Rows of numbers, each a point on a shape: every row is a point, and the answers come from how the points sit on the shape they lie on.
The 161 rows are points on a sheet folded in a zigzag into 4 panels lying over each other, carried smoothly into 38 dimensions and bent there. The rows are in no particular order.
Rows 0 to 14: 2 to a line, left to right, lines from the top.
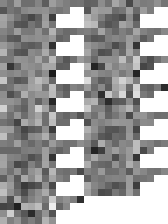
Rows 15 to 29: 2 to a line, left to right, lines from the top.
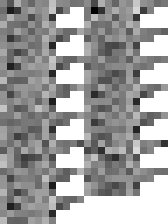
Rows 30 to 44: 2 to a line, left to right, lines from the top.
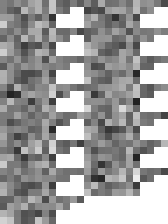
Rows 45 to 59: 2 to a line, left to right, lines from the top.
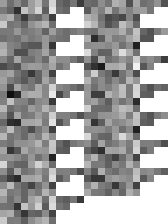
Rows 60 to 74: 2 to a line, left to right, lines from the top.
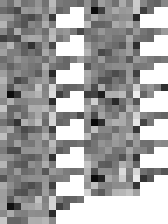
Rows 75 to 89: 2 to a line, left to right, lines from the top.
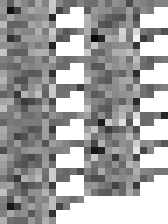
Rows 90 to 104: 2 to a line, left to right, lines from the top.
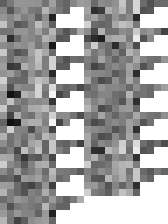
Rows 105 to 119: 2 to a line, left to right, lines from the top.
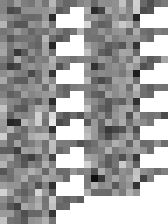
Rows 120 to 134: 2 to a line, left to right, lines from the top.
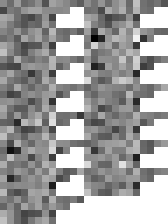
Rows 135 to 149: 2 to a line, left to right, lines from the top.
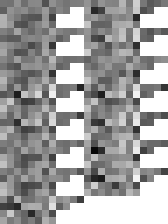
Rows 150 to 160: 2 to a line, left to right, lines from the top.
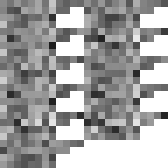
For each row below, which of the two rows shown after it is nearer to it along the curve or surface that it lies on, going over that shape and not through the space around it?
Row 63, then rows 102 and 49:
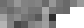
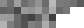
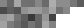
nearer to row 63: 102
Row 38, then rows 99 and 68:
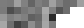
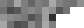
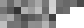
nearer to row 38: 99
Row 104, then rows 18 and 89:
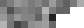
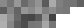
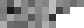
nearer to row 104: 18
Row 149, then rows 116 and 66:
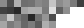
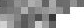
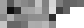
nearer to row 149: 66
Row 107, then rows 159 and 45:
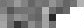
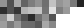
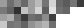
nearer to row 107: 159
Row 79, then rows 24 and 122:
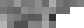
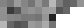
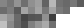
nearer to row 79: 24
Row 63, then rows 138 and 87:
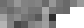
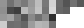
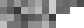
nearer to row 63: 87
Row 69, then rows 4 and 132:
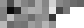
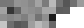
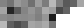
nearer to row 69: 132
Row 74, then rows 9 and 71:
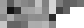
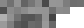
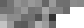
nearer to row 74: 71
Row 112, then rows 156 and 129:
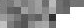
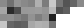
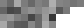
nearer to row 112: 156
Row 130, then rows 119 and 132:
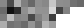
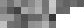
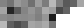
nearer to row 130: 132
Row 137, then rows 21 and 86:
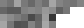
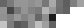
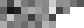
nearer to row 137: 86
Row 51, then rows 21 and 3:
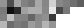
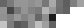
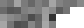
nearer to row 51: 3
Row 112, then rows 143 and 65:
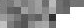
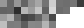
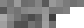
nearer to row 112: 143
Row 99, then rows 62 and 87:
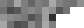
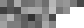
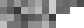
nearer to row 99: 62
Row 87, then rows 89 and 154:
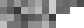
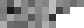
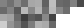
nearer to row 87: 154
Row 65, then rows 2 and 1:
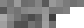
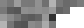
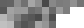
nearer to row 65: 2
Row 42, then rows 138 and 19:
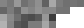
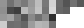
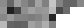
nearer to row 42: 19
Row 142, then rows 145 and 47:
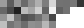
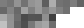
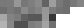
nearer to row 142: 145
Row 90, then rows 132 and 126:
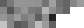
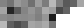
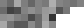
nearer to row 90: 132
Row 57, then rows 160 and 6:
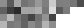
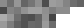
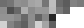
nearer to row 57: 160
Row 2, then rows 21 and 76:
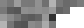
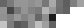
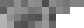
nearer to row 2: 76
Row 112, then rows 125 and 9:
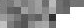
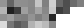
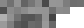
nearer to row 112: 125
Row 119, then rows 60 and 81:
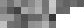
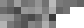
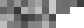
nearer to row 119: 81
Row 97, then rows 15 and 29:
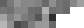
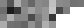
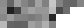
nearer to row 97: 29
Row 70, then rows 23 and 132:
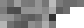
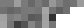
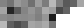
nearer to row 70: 132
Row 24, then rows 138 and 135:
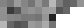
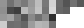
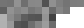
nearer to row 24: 135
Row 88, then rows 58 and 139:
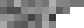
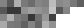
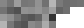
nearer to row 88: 58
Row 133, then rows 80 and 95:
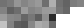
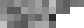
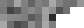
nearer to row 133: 80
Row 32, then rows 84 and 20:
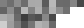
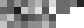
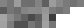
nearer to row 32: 84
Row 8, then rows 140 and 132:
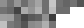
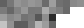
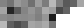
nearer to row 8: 140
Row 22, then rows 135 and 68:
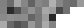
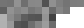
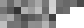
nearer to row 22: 135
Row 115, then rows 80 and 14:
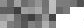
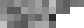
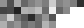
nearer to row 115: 14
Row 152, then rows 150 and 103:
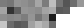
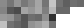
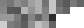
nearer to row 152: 150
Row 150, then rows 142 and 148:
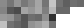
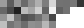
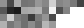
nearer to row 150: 142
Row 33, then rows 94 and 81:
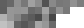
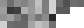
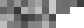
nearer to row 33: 81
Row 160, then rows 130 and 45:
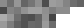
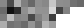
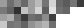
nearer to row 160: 130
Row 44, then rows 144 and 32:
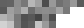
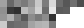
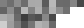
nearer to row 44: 32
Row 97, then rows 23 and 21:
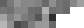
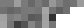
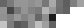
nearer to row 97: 21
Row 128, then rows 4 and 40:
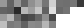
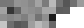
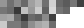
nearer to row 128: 40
